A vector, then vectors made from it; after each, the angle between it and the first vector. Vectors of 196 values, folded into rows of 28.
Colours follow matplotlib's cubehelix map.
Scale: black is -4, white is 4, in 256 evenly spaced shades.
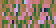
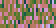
partly opposed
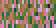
partly opposed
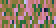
nearly parallel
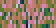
partly aligned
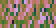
nearly parallel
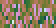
nearly opposite
